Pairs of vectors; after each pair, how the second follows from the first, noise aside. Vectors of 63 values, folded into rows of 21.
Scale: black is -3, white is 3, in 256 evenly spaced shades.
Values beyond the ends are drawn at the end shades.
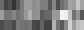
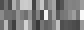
shuffled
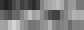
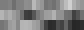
reversed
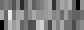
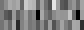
shuffled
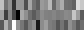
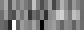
shuffled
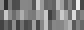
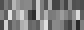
reversed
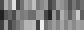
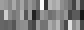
reversed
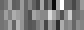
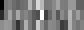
shuffled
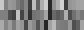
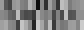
reversed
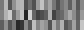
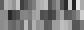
shuffled
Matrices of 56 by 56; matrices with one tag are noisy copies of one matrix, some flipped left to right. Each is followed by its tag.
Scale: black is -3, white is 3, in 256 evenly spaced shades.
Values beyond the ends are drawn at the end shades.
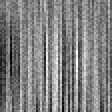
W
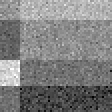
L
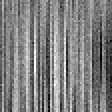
W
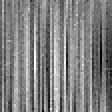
W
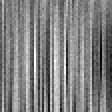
W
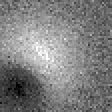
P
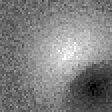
P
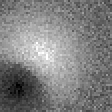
P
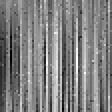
W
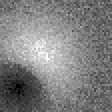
P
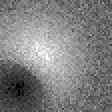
P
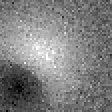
P
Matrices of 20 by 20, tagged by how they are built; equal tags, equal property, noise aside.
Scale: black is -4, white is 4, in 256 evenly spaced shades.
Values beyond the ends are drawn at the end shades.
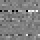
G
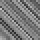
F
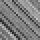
F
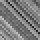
F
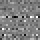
G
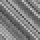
F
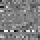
G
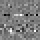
G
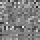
G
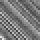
F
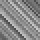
F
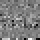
G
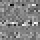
G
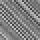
F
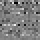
G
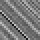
F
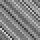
F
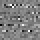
G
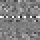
G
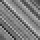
F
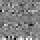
G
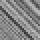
F
